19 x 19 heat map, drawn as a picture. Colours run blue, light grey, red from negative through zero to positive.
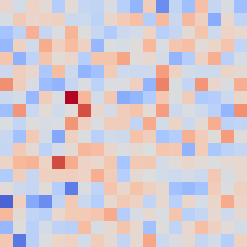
Stripes: none. Mirror symmetry: none. Odd rows or columns: none. Slope: none. Ninth with the lowest average: bottom left.
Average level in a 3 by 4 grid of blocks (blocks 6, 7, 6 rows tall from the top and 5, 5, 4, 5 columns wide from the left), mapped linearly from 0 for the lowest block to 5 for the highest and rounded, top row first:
3223 | 3543 | 0433
